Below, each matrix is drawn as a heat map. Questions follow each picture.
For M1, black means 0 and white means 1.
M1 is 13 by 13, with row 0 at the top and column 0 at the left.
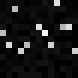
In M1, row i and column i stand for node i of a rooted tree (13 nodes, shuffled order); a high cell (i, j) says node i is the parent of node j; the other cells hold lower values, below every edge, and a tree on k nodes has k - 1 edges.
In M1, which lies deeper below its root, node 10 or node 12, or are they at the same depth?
the same depth
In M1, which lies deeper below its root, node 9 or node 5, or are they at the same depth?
node 9
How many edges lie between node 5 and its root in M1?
0
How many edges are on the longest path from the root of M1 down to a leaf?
3
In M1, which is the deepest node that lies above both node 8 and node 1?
7
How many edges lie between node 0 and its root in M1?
1
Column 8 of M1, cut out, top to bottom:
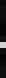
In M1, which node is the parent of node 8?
7
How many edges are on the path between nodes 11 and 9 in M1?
5
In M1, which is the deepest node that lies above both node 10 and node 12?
7
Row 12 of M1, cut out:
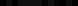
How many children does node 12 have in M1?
0
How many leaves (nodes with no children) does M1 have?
7
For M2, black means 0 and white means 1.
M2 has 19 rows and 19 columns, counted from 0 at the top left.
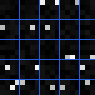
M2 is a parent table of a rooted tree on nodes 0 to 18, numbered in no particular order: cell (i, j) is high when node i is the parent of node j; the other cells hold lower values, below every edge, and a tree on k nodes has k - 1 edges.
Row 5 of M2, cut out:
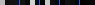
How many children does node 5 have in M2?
3
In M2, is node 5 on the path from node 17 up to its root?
yes
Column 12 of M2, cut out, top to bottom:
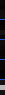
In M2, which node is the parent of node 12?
17
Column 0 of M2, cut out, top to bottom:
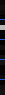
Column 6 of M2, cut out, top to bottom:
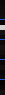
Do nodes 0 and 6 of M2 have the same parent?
yes
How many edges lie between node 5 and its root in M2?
0
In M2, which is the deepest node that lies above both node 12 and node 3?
16
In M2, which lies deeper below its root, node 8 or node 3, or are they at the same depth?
node 3
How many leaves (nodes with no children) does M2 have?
13
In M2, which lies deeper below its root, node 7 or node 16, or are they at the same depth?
the same depth
